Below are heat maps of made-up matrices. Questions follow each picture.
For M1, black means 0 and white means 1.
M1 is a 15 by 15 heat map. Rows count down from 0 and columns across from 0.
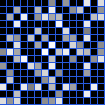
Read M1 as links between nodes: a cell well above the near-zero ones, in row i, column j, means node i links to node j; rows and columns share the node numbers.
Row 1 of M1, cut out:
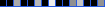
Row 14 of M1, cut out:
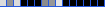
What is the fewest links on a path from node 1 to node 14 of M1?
1
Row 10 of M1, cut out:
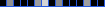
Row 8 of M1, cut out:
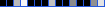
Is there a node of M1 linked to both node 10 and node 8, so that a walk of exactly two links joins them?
no
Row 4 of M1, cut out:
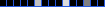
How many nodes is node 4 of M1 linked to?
3
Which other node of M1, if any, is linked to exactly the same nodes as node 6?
node 1
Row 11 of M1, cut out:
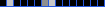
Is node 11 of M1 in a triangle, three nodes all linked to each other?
yes
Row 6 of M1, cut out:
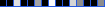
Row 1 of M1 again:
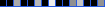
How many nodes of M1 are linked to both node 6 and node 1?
6
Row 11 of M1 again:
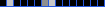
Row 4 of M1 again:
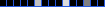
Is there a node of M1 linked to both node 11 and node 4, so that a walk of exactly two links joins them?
no
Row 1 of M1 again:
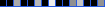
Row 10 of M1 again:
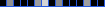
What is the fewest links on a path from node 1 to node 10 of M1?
1
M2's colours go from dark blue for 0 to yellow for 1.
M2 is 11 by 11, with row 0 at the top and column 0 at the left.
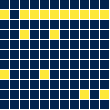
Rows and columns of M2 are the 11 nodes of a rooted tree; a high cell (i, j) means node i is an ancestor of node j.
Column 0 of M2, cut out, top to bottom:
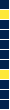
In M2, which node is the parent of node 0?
7
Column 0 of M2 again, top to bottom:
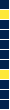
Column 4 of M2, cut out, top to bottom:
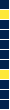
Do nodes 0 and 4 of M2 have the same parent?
yes
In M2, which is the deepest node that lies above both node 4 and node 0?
7
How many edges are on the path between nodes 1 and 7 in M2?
1
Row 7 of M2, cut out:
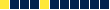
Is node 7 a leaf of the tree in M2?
no
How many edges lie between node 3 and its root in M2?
1
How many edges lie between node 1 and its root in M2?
0
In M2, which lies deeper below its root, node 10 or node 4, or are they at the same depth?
the same depth
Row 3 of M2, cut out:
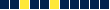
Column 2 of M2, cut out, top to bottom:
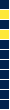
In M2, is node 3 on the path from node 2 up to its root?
yes
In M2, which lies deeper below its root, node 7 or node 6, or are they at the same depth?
the same depth
